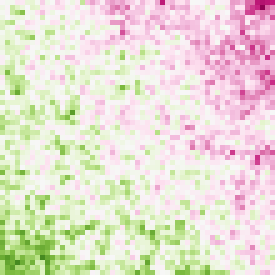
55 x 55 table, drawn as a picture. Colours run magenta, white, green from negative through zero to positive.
The ninth with the highest average is the bottom left. There is an overall slope up to the bottom left. No single row or column stands out from its neighbours. The ninth with the lowest average is the top right.
